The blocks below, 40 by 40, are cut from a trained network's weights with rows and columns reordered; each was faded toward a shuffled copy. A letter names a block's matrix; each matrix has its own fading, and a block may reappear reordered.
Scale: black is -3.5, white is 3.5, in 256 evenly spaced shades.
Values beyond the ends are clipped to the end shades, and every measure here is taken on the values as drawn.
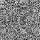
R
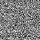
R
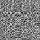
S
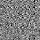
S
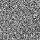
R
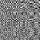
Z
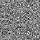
R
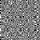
Z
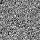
R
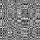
Z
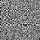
S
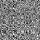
S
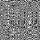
Z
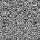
S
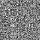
R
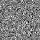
R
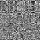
S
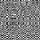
Z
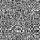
S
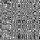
Z
